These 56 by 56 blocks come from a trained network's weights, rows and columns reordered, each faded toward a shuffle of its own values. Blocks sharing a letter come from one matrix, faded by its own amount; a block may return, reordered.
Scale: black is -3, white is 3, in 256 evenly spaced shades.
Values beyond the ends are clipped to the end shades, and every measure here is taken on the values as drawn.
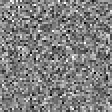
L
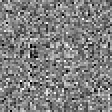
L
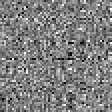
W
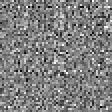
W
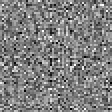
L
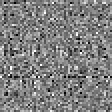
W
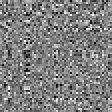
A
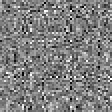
A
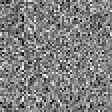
L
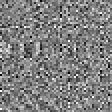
A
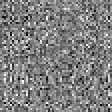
A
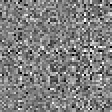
A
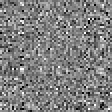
A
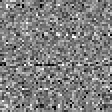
W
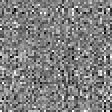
A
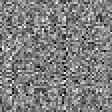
L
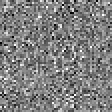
L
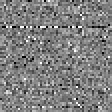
W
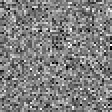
L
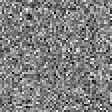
L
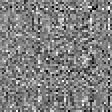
A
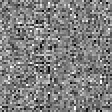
L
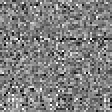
W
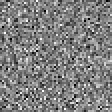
L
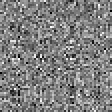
L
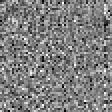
L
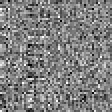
L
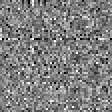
W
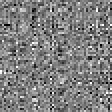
A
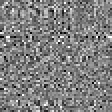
W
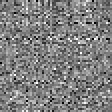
W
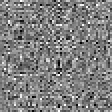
A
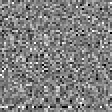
W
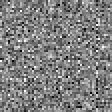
L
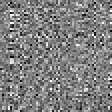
A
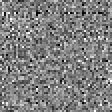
W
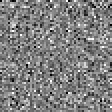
A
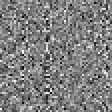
L
